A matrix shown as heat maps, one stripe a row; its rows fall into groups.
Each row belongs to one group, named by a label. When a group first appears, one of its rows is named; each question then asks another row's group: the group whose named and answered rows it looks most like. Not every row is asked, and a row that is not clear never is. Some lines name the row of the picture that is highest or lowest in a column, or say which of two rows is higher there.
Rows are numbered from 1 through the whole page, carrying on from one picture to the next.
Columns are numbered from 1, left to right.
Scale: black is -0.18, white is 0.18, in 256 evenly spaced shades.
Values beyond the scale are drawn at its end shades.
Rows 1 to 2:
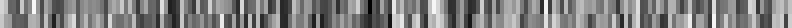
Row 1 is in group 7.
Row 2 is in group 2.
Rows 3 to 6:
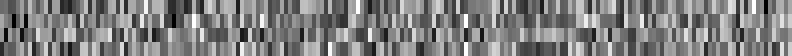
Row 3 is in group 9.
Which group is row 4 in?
7
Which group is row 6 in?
9
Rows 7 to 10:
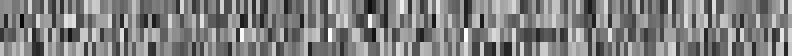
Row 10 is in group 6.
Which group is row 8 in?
2
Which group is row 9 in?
9
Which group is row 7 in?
2
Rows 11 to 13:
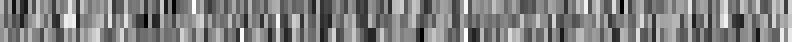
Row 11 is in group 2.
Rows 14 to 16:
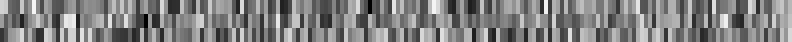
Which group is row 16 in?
6
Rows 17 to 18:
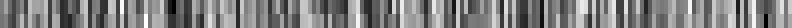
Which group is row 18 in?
9
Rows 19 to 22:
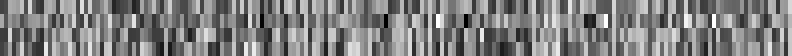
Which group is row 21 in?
6
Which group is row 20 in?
2
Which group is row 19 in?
6
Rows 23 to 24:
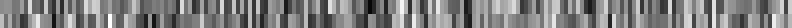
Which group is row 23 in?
2
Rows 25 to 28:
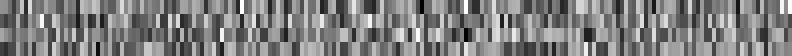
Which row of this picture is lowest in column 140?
26
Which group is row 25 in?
7
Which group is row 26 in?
9
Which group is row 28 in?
9
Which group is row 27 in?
2
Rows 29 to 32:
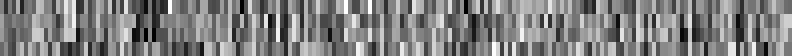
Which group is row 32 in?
9
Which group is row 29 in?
2
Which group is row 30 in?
7
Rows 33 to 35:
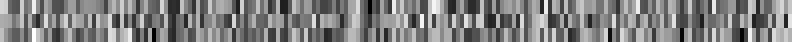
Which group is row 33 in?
7
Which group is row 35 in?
7
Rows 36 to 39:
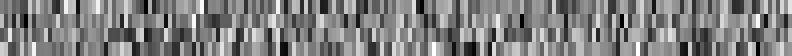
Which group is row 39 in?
7
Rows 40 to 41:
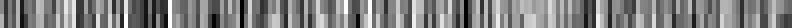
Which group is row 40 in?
2
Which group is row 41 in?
2
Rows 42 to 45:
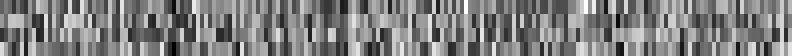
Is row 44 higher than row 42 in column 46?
Yes
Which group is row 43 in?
6
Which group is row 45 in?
7
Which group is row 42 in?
9
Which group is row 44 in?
6
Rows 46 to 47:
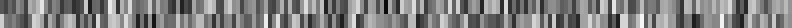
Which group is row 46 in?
9
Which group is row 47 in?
7
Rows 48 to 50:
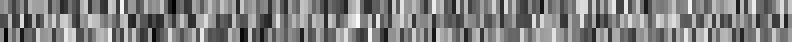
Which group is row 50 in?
2
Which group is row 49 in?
6
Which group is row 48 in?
9
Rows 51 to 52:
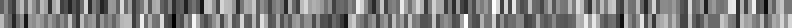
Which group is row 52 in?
7
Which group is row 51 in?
9
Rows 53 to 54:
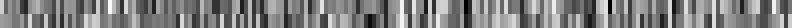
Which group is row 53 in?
2
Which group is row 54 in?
2
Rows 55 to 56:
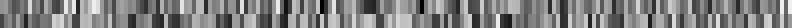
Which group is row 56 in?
6
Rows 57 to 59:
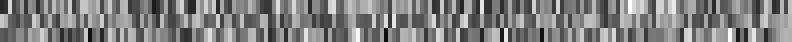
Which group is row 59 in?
9
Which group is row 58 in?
7
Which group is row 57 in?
6
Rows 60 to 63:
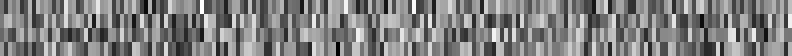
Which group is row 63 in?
6
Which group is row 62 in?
9
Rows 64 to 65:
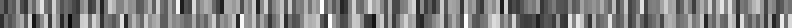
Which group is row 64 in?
9
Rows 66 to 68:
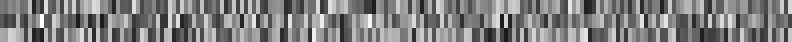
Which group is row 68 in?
6
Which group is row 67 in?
9
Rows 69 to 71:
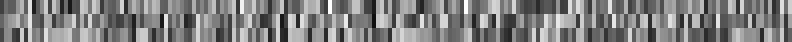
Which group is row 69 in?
9
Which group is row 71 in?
6
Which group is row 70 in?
6
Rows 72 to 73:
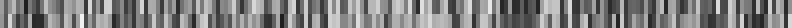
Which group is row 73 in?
6
